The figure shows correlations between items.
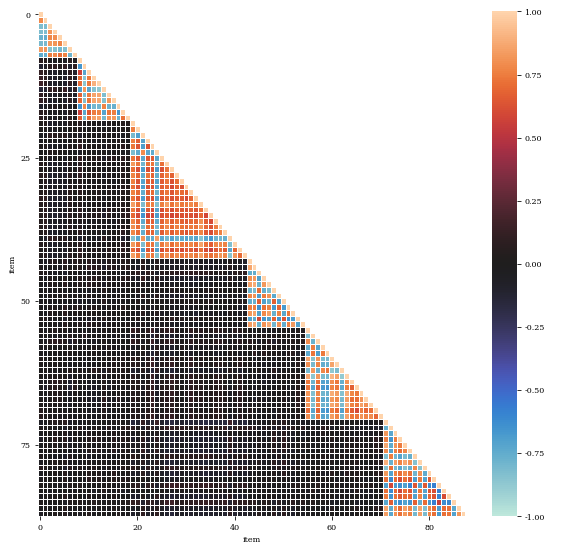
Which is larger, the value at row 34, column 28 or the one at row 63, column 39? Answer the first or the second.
the first
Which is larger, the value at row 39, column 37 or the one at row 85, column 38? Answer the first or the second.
the second
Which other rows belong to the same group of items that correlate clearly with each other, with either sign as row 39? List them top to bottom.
19, 20, 21, 22, 23, 24, 25, 26, 27, 28, 29, 30, 31, 32, 33, 34, 35, 36, 37, 38, 40, 41, 42
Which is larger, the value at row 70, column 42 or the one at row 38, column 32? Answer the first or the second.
the second
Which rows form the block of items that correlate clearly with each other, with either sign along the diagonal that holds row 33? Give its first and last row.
19 to 42
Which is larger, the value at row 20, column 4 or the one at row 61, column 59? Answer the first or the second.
the first
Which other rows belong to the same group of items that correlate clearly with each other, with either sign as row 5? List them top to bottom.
0, 1, 2, 3, 4, 6, 7
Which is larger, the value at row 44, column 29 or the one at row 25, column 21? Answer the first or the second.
the first
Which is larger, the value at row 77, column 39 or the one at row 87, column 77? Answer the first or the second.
the first
